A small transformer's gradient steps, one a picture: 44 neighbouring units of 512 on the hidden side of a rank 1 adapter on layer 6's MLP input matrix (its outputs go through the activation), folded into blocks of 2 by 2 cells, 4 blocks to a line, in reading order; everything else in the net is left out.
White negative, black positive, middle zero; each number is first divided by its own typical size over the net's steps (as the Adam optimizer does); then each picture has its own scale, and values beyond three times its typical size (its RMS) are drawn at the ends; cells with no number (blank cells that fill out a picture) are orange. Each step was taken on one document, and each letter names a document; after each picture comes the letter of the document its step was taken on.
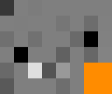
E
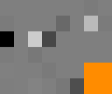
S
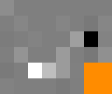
E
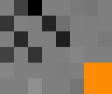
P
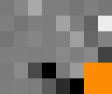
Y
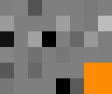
S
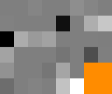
S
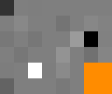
E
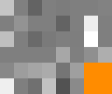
Y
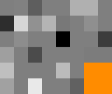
P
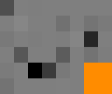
E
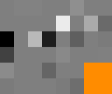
S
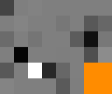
E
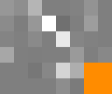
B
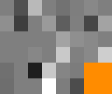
Y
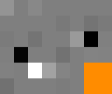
E
